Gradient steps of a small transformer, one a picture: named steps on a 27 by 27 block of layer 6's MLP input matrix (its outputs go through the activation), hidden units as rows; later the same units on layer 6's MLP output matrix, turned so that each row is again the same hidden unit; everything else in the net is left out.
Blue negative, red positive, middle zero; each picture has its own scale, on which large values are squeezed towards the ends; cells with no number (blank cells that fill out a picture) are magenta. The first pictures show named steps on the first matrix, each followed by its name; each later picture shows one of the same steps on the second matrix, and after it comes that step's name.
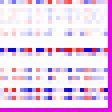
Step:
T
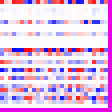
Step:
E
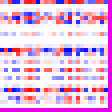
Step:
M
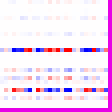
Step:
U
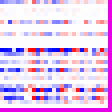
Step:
E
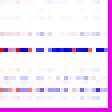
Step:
U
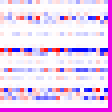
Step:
M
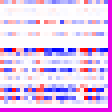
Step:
E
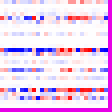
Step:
M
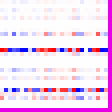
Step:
T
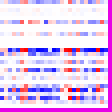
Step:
E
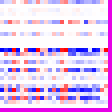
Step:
E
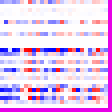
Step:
E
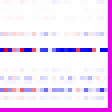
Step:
U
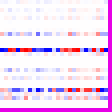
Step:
T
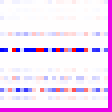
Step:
U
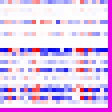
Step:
E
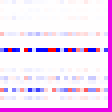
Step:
U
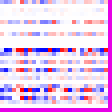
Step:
E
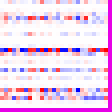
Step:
M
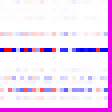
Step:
U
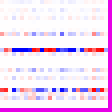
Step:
T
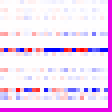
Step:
T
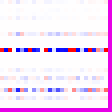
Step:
U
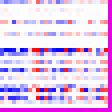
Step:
E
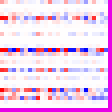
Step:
M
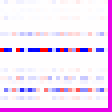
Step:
U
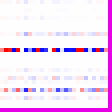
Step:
U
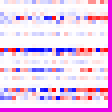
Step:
M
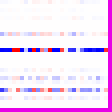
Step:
U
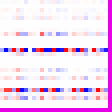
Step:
T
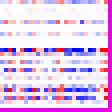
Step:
E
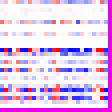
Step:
E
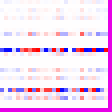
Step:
T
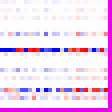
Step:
T
